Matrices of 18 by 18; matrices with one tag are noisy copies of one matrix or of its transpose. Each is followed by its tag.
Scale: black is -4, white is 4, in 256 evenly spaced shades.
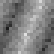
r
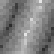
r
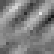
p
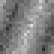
r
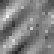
p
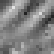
p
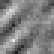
p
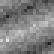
r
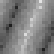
r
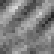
p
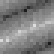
r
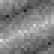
r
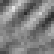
p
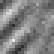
p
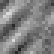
p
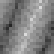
r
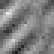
p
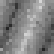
r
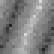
r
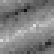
r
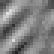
p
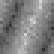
r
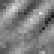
p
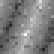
r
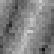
r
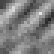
p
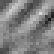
p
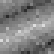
r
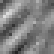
p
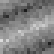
r
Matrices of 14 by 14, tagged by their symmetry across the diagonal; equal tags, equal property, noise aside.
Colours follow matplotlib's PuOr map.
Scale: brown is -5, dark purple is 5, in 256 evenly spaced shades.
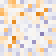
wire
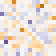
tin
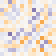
wire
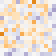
wire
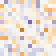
tin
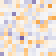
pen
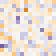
pen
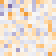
pen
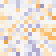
tin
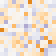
wire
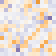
wire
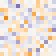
tin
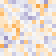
tin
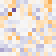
tin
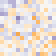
wire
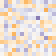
pen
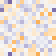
wire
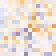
tin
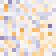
pen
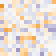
pen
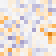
pen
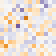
tin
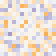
wire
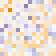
wire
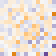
wire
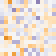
pen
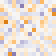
tin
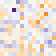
pen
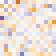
tin
